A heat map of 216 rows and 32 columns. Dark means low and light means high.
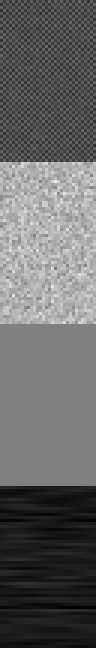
The table splits into 4 rows of 1 panel. Panel 1,1: low, checkered. Panel 2,1: high, fine-grained. Panel 3,1: middling, flat. Panel 4,1: very low, streaked across, faint in contrast.
